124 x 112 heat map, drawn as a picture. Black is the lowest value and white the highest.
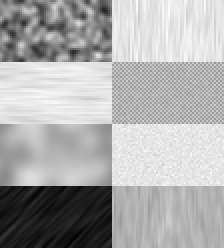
The table splits into 4 rows of 2 panels. Panel 1,1: middling, blotchy, strong in contrast. Panel 1,2: very high, streaked downward, faint in contrast. Panel 2,1: very high, streaked across, faint in contrast. Panel 2,2: high, checkered. Panel 3,1: high, smooth. Panel 3,2: very high, fine-grained, faint in contrast. Panel 4,1: very low, slanting up to the right, faint in contrast. Panel 4,2: high, streaked downward, faint in contrast.
